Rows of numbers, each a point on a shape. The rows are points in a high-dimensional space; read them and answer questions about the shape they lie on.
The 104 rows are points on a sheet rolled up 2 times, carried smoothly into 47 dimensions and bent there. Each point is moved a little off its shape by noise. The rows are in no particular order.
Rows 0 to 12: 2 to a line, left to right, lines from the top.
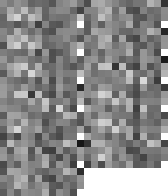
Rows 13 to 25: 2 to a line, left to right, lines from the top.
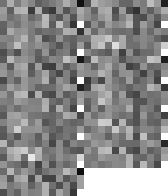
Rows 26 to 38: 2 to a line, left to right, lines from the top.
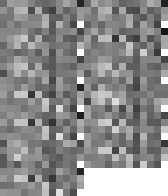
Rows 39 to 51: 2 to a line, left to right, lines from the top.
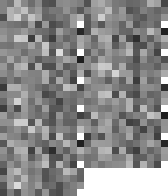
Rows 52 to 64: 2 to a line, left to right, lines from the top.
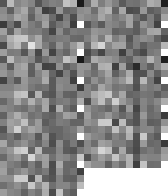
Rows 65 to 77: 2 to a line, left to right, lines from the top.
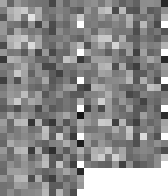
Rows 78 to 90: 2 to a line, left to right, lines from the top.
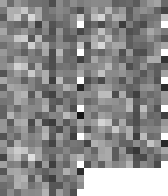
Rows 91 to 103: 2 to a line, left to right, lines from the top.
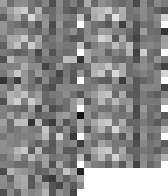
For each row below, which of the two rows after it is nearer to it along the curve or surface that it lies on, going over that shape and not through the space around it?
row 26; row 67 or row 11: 11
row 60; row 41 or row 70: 70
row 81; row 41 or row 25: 25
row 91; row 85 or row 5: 5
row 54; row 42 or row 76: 76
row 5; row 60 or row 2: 60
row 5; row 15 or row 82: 82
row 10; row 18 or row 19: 18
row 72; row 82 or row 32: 32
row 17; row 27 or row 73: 73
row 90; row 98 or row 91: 98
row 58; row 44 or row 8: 44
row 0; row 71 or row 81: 81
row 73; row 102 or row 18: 18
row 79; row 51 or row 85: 51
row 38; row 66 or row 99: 99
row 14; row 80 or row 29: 29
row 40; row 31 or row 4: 4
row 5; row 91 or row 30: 91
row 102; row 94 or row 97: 94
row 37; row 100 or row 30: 100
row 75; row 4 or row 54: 4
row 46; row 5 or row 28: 28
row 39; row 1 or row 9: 9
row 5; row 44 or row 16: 44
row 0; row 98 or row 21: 21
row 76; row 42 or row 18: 18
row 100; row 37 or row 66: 37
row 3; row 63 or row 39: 63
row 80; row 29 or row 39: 29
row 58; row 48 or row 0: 48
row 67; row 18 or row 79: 79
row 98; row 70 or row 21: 70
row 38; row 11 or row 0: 11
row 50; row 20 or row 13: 20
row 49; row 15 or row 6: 6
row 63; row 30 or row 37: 37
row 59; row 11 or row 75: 75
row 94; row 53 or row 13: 13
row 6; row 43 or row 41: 41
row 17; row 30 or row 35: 35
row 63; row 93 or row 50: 93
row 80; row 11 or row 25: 25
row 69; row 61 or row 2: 2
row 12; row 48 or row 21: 21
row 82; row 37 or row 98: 37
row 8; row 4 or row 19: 4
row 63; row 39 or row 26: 26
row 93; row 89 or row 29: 29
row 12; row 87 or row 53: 53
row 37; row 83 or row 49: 49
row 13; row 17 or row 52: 17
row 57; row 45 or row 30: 45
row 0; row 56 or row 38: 56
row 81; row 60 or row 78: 78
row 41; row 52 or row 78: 52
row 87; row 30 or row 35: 35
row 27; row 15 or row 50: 50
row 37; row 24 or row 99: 99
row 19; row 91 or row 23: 91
